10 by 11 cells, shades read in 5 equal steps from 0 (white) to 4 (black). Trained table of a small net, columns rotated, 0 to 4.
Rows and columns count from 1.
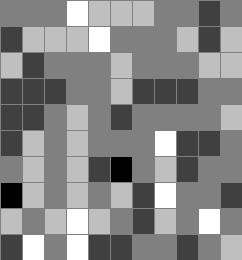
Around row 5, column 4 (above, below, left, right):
2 1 2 2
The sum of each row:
18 17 19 27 23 21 23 21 15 21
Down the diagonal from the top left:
2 1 2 2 2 2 2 0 2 2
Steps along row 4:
same same down same down up same same down same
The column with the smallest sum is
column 4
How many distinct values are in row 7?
4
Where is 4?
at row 7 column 6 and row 8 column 1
